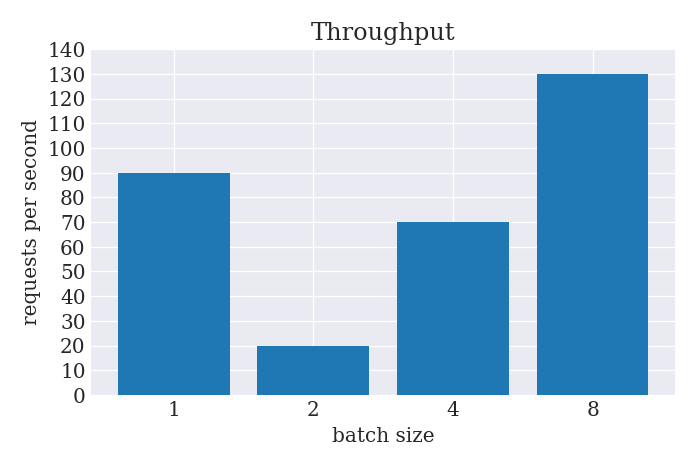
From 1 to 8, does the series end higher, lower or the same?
higher
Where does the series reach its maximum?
8
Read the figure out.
Title: Throughput
x-axis: batch size, ticks 1 2 4 8
y-axis: requests per second, ticks 0 10 20 30 40 50 60 70 80 90 100 110 120 130 140
Values:
90 20 70 130
